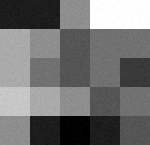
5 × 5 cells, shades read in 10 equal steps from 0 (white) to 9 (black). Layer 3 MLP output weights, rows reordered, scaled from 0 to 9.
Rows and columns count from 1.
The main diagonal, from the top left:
8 4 6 6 6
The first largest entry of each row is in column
1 3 5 4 3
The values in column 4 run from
0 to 8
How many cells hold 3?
3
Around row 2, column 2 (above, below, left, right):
8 5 3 6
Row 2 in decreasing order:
6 5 5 4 3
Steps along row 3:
up up down up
